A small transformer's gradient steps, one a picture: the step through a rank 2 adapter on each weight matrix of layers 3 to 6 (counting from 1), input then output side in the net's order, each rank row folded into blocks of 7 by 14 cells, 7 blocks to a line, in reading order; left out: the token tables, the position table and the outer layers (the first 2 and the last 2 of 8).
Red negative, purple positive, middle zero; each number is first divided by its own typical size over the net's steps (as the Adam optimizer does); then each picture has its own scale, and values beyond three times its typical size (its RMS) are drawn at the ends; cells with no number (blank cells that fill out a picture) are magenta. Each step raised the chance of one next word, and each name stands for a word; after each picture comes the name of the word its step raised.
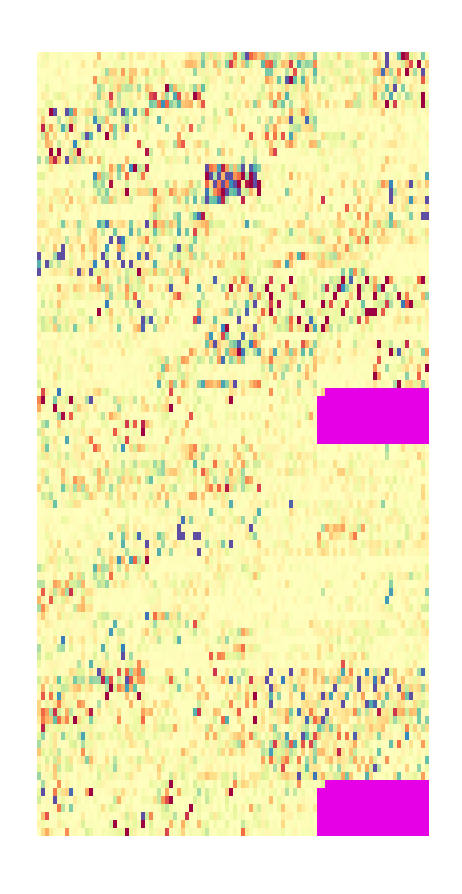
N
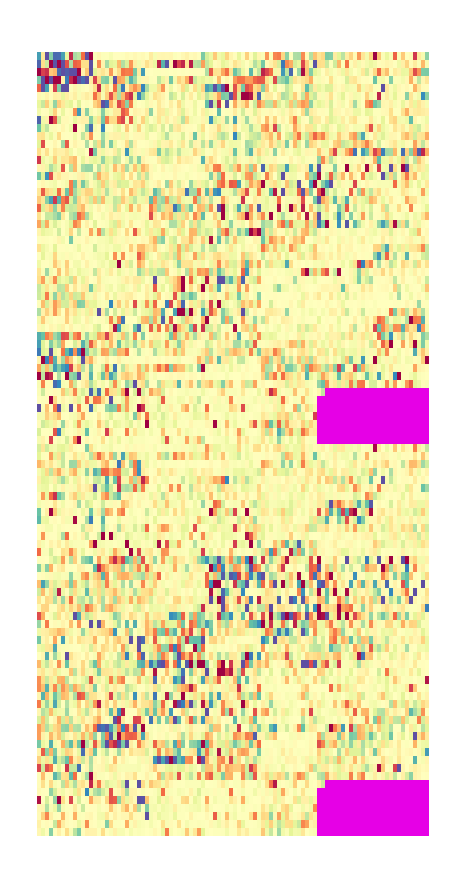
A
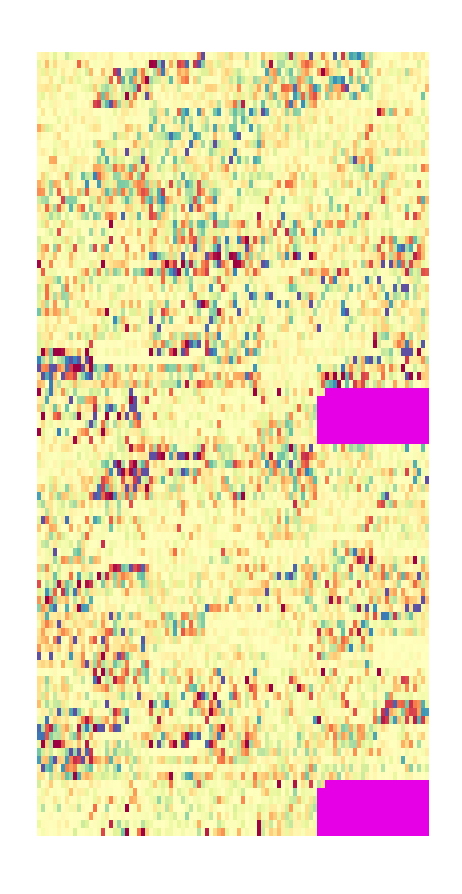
A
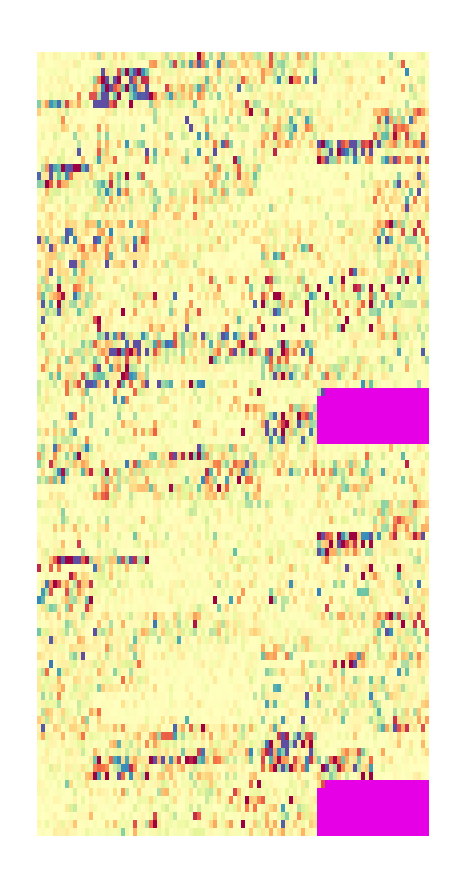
N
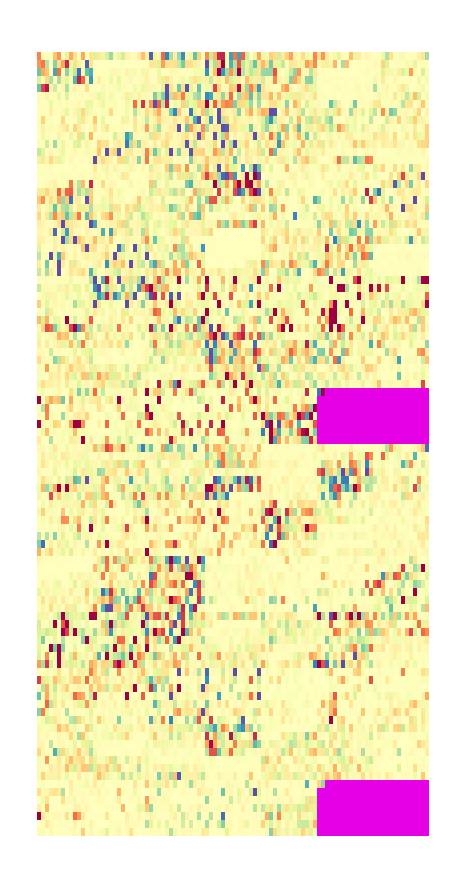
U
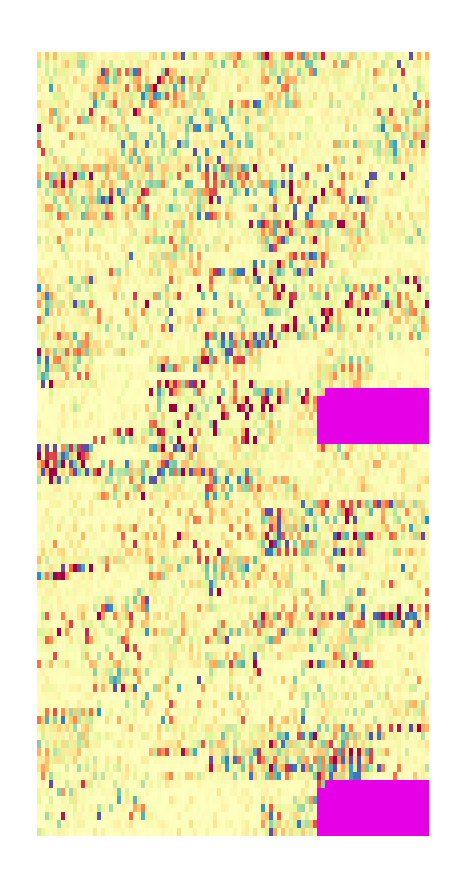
U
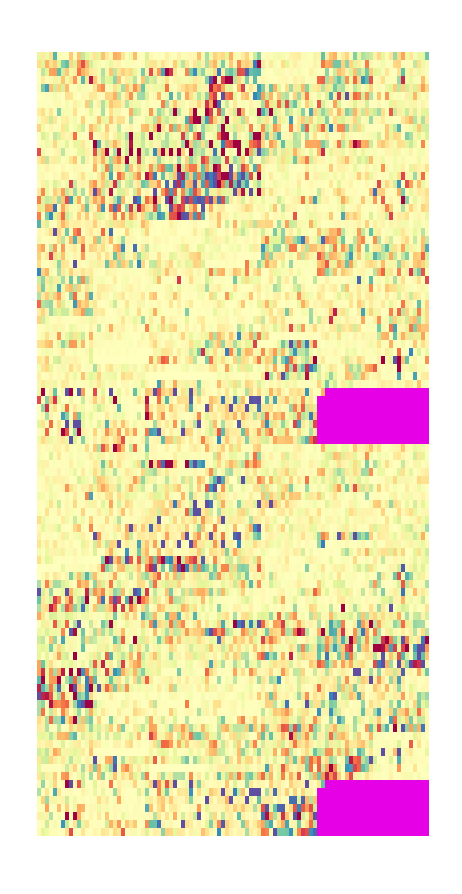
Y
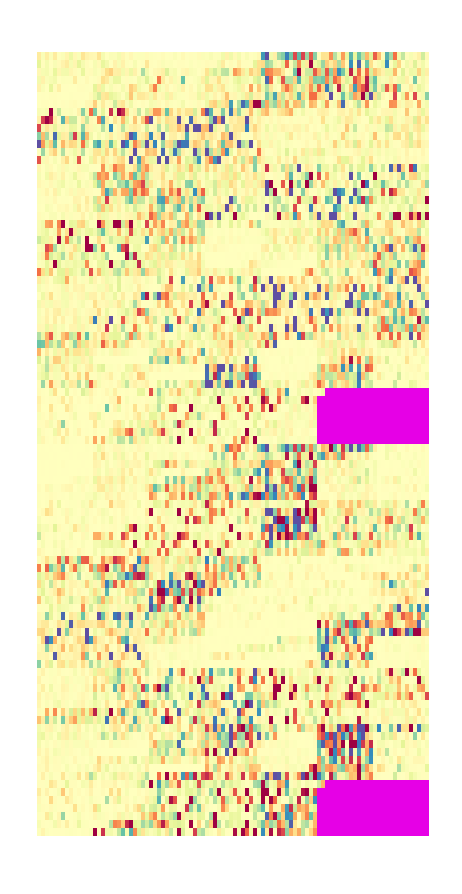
A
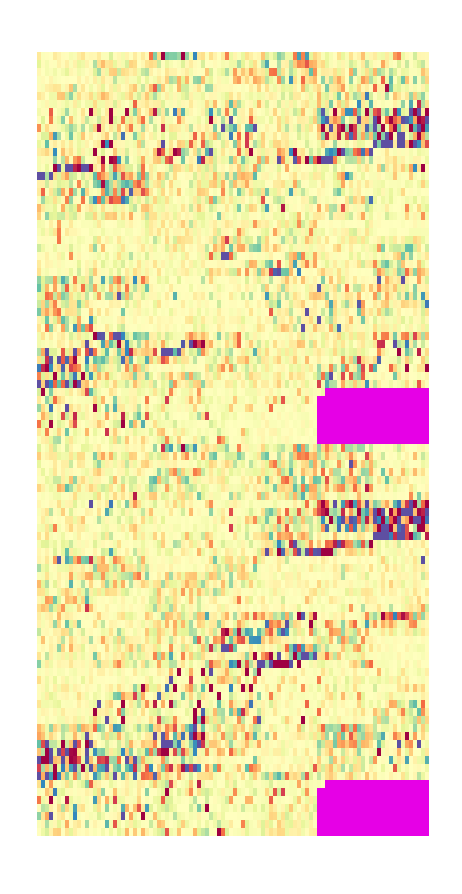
A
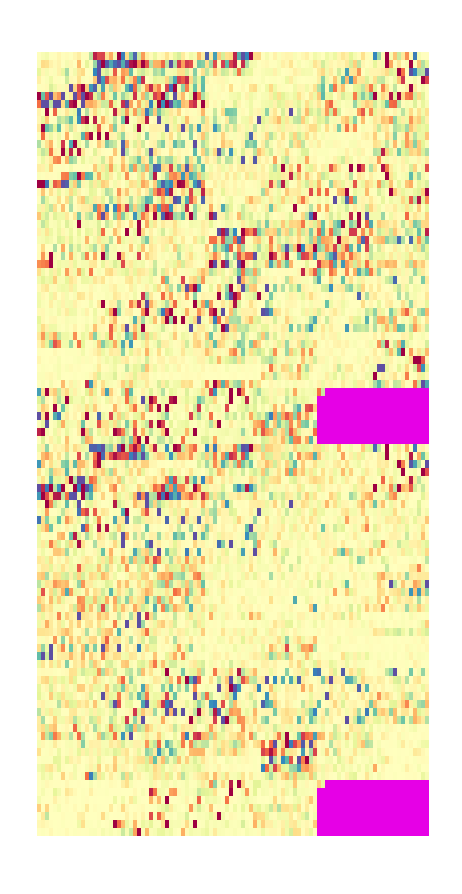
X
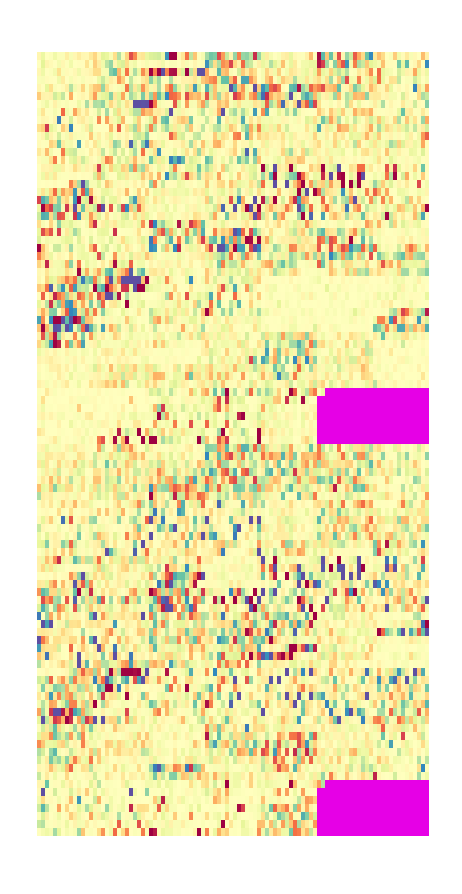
X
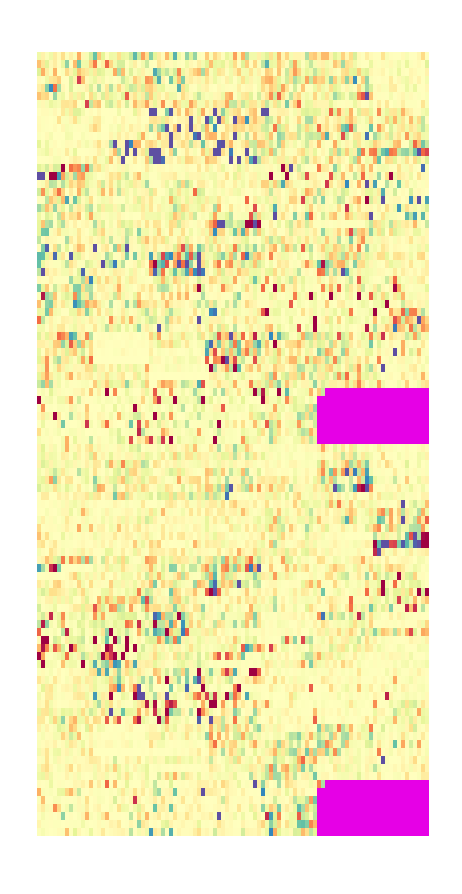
U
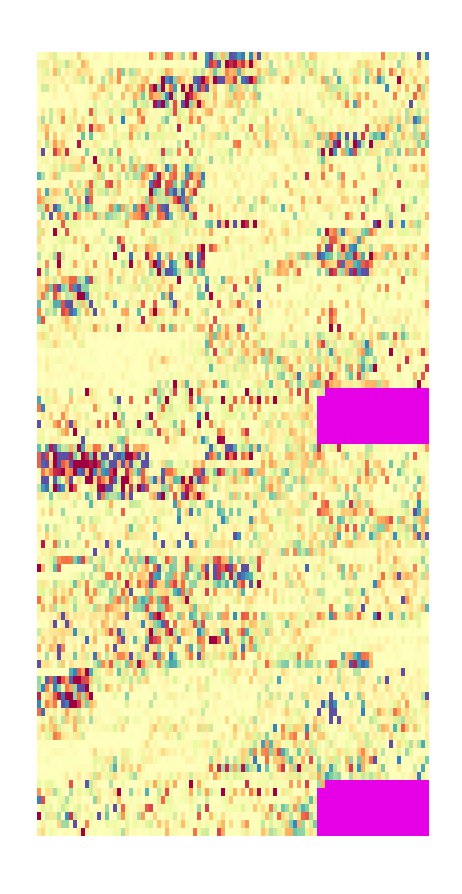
X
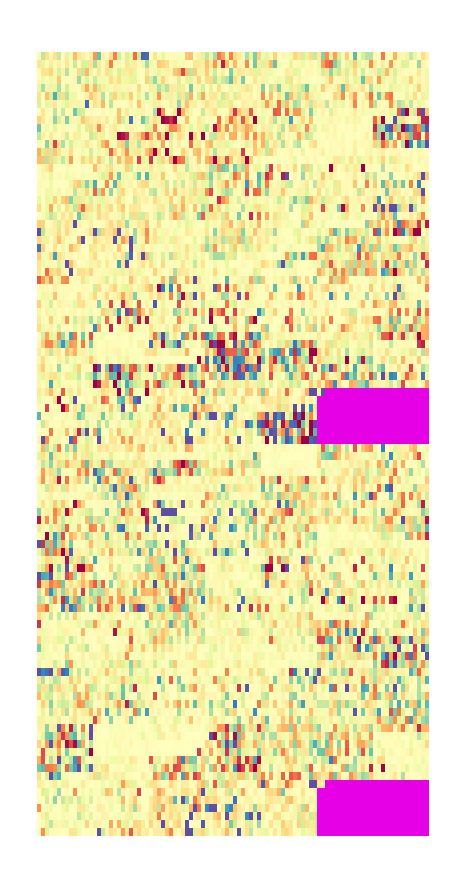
Y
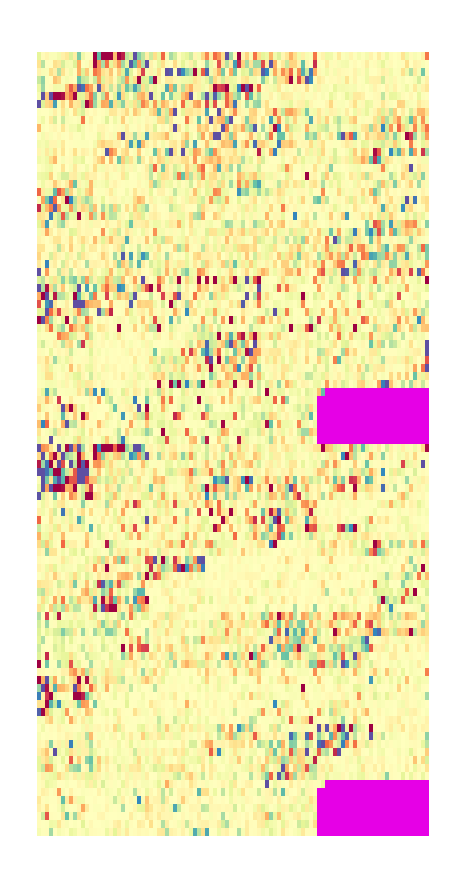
U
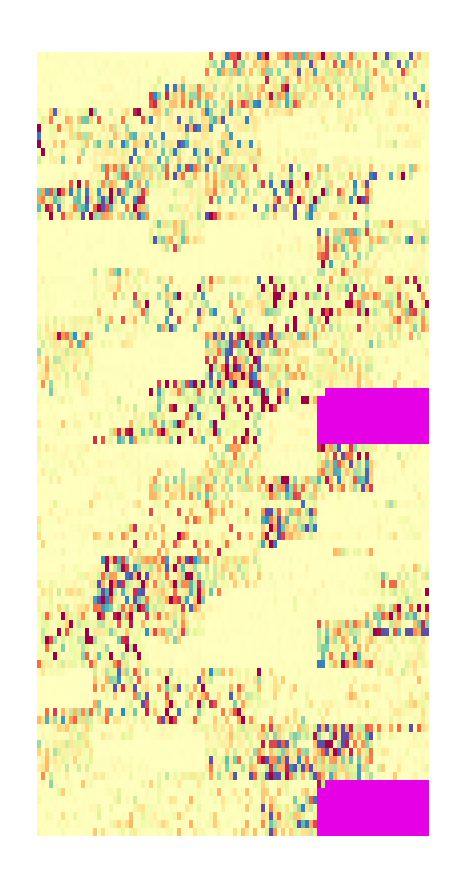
U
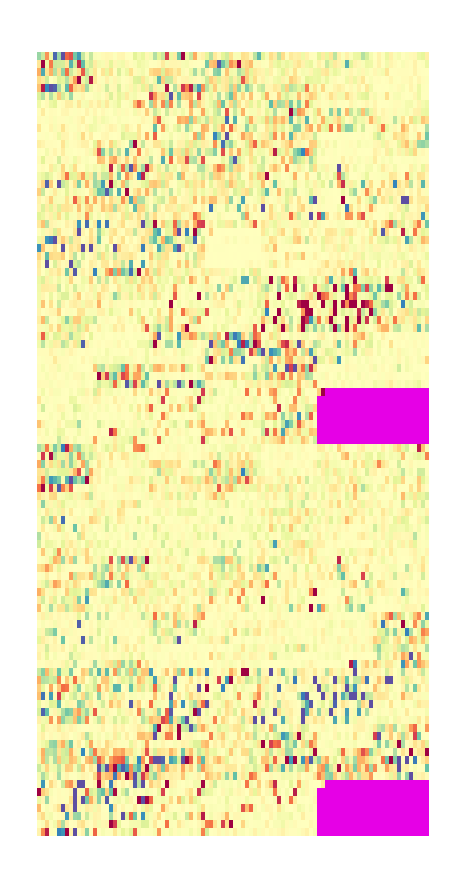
N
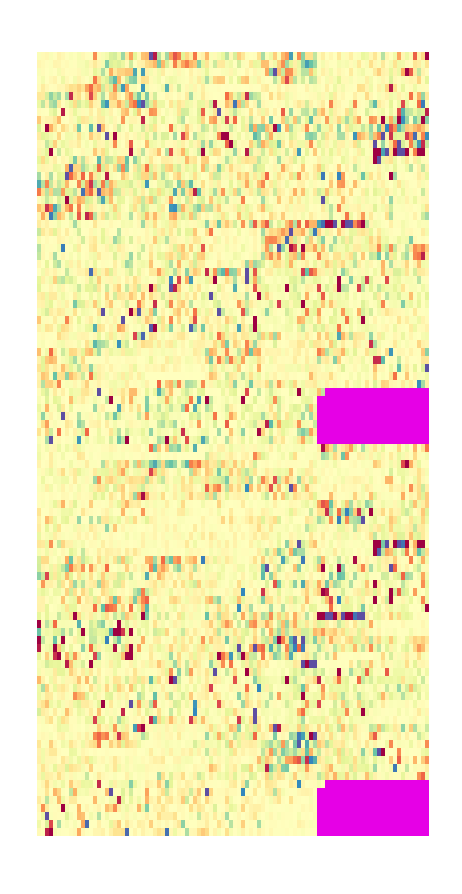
U
